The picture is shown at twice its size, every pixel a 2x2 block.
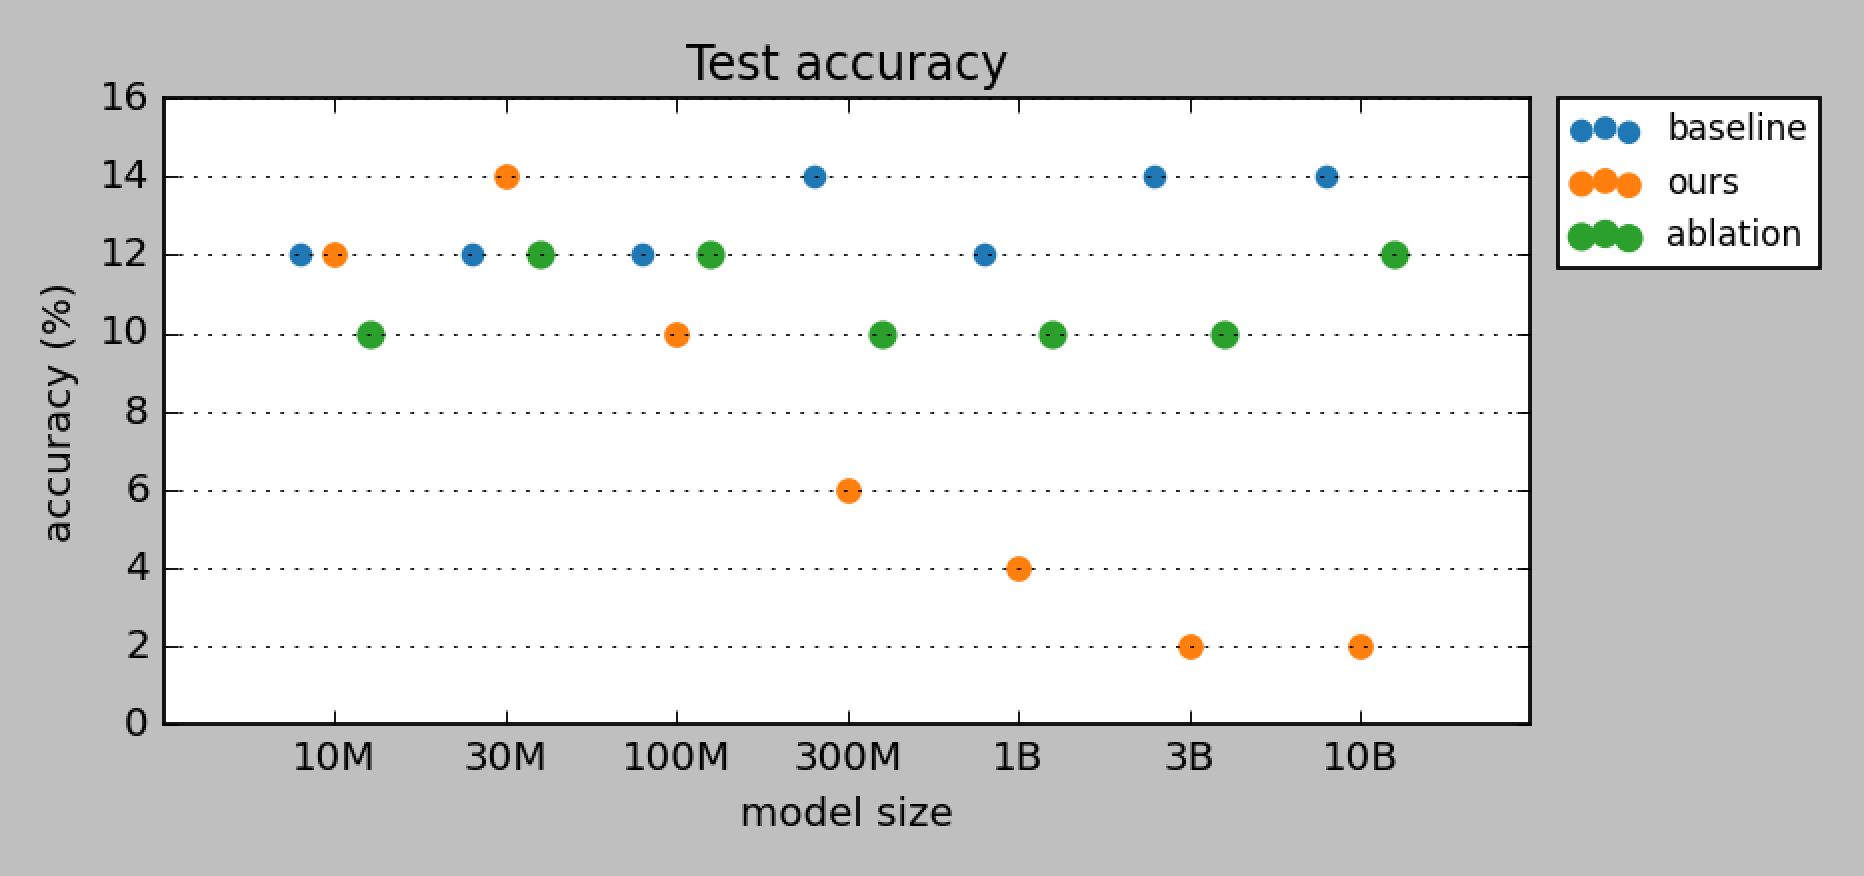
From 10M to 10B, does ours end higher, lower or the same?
lower
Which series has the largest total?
baseline
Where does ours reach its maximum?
30M
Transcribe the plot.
Title: Test accuracy
x-axis: model size, ticks 10M 30M 100M 300M 1B 3B 10B
y-axis: accuracy (%), ticks 0 2 4 6 8 10 12 14 16
Legend: baseline, ours, ablation
Values:
baseline: 12 12 12 14 12 14 14
ours: 12 14 10 6 4 2 2
ablation: 10 12 12 10 10 10 12
